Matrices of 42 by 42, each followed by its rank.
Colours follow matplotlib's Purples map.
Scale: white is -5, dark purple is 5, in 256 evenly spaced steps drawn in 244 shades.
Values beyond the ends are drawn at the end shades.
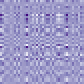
two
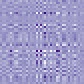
two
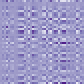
two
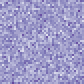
full rank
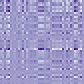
two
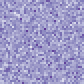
full rank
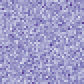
full rank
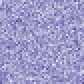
full rank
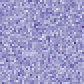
full rank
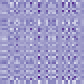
two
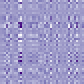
two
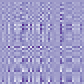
two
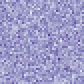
full rank
